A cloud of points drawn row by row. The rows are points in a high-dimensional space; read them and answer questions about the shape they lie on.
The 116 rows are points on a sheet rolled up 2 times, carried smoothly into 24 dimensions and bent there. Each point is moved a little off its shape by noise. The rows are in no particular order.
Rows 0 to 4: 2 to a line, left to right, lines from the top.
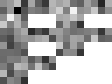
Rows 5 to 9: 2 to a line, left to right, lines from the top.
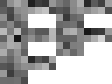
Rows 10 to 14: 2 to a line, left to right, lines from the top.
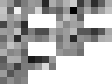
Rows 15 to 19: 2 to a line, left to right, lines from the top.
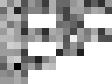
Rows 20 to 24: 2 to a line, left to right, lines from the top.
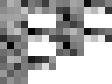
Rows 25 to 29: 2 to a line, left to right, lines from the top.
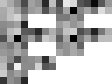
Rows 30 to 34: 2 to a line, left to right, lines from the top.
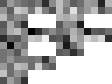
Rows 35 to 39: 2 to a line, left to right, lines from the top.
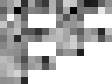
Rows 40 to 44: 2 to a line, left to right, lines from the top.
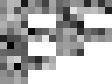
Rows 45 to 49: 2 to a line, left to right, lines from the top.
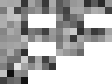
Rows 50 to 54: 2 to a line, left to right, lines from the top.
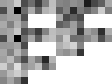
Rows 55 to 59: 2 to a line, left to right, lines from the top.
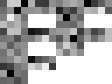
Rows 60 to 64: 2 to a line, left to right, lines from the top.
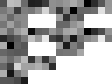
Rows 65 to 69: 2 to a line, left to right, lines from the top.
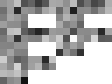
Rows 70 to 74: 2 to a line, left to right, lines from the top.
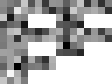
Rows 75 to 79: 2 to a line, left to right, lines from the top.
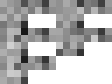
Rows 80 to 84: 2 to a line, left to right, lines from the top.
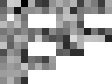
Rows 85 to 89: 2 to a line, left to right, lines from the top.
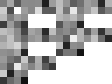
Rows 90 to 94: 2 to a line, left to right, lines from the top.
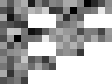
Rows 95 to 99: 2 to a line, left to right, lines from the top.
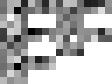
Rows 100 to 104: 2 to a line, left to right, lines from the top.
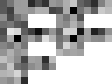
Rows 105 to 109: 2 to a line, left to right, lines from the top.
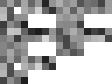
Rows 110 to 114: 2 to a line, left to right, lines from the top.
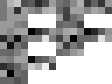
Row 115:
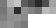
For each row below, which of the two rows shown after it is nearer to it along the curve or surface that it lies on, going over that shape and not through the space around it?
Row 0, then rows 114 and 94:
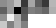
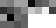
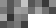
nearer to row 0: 114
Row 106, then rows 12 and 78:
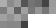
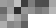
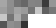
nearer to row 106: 78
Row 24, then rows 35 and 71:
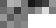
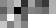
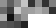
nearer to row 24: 71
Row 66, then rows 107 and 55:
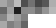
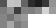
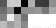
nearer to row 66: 107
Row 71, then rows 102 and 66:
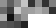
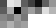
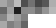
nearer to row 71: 102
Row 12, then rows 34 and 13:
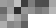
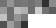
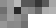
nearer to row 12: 13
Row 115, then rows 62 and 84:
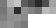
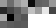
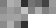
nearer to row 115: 84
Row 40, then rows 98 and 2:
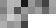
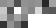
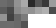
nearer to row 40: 98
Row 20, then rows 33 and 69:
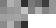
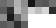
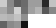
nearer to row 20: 69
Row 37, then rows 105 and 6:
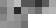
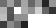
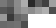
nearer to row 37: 6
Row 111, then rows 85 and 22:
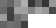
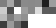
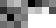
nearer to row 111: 85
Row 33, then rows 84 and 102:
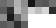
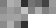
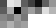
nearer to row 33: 102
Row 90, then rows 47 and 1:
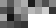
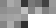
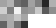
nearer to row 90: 1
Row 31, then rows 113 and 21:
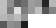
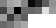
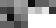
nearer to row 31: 21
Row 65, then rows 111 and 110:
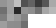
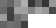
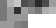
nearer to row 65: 110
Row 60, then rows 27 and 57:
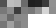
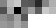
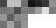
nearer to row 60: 57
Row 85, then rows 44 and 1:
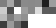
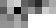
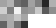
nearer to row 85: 1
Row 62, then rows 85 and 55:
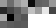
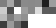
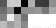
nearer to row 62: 85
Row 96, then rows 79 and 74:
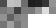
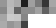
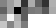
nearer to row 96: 79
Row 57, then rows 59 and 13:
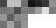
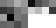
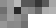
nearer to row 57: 13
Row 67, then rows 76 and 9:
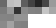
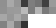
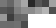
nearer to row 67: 9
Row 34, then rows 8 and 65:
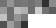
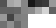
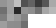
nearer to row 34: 8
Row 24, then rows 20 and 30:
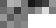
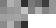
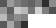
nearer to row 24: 30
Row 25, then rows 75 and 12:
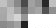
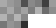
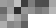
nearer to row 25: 12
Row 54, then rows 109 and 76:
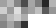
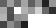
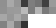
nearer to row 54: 109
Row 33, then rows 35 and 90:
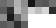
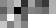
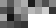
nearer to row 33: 90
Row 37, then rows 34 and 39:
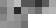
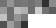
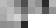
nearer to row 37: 39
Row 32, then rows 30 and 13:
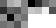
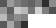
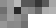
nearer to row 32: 13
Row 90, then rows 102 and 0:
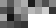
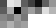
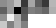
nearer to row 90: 102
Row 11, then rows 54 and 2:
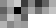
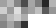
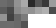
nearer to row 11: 54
